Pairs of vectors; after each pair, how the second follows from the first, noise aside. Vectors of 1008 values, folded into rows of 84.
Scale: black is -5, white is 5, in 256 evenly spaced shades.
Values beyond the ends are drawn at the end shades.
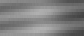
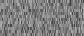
shuffled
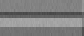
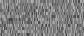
shuffled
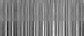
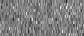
shuffled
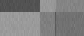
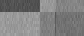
copied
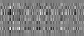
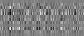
copied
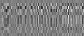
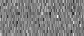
shuffled
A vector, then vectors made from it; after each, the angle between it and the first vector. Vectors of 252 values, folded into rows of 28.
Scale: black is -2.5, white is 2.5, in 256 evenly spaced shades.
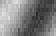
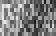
partly aligned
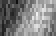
nearly opposite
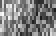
partly aligned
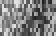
partly aligned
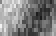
nearly parallel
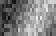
nearly opposite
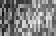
partly opposed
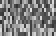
orthogonal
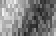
nearly parallel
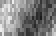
nearly parallel
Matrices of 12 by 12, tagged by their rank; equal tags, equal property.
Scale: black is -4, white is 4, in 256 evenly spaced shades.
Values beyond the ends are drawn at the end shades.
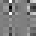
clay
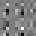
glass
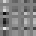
clay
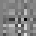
glass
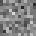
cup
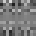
glass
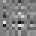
glass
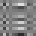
clay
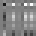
clay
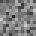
cup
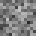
cup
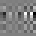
clay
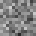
cup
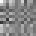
glass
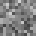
cup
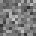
cup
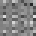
glass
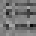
glass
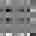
clay
